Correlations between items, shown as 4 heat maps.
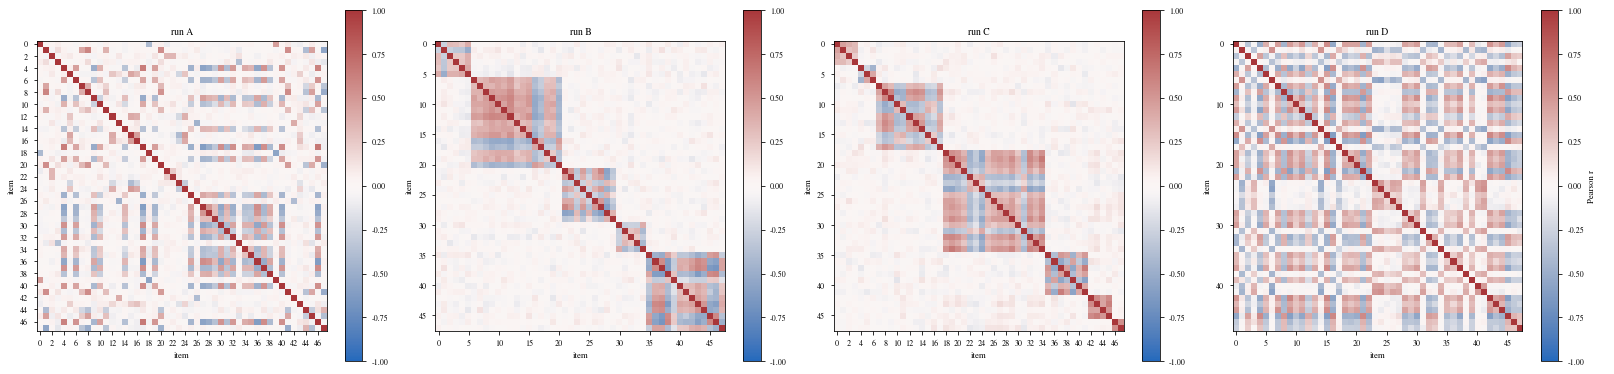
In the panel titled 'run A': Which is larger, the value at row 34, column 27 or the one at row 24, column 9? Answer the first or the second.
the second
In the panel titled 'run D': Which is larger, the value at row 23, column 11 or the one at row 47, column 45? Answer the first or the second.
the second
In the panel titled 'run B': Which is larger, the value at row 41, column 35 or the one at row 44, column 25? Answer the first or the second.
the second
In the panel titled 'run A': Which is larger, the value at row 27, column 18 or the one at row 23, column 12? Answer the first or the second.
the first
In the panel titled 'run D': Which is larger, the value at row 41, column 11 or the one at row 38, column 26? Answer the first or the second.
the second
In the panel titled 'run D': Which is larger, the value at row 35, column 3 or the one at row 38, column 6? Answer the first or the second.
the first
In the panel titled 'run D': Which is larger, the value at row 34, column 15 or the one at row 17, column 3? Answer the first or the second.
the first
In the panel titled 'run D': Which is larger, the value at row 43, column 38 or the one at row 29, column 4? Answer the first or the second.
the first
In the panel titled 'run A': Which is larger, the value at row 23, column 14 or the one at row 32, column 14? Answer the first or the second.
the first
